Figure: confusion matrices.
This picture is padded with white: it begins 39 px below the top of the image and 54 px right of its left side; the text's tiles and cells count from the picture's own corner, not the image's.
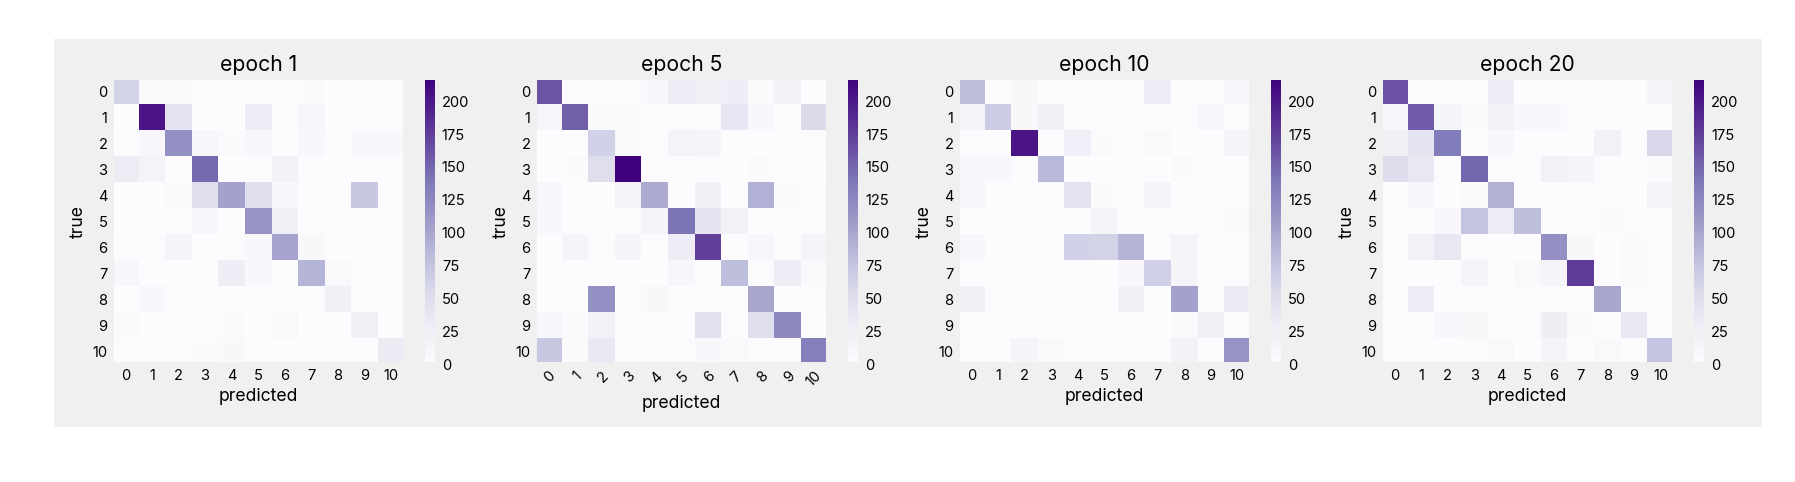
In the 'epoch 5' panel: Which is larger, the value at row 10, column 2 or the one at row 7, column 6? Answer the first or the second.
the first
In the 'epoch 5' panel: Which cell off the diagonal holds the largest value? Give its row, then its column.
8, 2
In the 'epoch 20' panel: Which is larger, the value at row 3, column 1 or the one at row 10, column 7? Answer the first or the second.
the first
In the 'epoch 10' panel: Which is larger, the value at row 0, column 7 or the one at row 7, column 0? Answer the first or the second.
the first
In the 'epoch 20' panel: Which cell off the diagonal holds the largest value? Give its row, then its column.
5, 3
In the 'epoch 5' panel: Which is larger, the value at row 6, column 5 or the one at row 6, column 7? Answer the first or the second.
the first
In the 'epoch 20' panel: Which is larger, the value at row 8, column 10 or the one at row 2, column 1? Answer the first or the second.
the second
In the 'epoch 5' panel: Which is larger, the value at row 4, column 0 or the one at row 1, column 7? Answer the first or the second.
the second
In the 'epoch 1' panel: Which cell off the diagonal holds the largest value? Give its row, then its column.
4, 9
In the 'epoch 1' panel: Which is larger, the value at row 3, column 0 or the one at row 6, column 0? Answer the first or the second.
the first
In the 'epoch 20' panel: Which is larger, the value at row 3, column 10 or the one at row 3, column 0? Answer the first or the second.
the second
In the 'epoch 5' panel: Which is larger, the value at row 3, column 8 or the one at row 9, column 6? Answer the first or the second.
the second
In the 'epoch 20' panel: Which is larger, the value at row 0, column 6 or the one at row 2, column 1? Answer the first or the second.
the second
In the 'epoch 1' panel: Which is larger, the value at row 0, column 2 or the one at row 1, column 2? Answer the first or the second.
the second
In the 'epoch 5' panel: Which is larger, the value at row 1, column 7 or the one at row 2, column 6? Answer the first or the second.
the first
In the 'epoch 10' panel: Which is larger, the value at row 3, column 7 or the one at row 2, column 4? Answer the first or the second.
the second
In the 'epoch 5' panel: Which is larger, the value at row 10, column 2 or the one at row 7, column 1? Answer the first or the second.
the first
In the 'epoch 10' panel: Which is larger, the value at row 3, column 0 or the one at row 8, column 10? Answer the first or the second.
the second
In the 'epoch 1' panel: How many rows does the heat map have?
11
